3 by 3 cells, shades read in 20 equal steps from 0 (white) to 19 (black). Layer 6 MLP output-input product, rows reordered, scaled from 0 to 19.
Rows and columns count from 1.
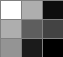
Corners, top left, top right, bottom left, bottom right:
0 18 8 19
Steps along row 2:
up up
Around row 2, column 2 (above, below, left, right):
6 17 6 14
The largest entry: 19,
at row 3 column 3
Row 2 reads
6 12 14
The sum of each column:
14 35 51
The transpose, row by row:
0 6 8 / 6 12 17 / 18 14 19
